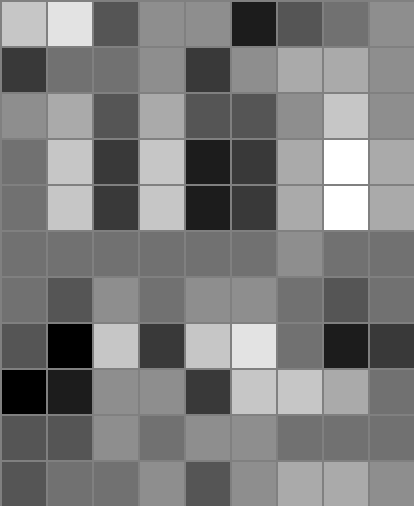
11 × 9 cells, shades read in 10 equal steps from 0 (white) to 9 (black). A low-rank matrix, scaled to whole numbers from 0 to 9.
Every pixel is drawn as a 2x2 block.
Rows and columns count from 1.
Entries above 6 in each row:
1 2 0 3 3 0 0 4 3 0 0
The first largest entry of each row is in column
6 1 3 5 5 1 2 2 1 1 1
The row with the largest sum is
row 8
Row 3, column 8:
2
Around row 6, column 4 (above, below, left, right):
2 5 5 5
